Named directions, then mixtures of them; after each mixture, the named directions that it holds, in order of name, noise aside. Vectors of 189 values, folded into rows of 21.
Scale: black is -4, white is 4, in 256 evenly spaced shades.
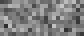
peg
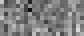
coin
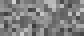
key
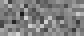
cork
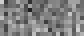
coin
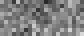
coin, key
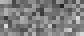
key, peg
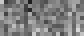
coin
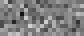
cork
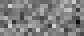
cork, peg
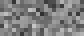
key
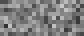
peg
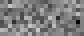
cork, peg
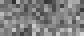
coin, key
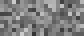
key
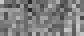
coin, peg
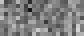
coin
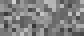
key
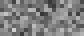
key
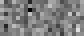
coin, key
